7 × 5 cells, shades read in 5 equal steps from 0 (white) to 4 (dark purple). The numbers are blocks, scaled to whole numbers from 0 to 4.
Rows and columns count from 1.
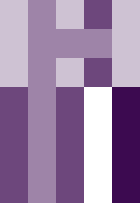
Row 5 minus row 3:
2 0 2 -3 3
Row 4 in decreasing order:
4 3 3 2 0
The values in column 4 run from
0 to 3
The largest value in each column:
3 2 3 3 4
